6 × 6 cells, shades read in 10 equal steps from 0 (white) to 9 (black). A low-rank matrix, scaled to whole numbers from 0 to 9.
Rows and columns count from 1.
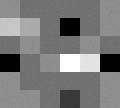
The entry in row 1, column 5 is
5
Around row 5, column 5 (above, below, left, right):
1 5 5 4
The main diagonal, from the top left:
4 3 5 0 5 4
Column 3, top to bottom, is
5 5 5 4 5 5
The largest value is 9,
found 3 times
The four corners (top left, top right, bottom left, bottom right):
4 4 4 4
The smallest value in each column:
2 3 4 0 1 4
